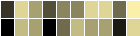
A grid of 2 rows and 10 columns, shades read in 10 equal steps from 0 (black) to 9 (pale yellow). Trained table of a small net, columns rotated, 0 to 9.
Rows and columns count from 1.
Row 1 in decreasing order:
9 8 8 8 6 5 5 4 3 2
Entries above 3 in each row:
8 7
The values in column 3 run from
6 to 6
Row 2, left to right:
0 7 6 0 4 7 6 6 1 8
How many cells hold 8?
4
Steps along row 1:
up down down up same up same down up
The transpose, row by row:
2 0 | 8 7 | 6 6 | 3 0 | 5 4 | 5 7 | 8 6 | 8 6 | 4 1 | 9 8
